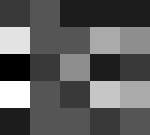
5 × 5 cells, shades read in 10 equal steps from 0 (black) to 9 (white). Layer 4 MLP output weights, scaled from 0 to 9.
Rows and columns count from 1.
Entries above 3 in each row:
0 3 1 3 0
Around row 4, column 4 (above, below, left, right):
1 2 2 6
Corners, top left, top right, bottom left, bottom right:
2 1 1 3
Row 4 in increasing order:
2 3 6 7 9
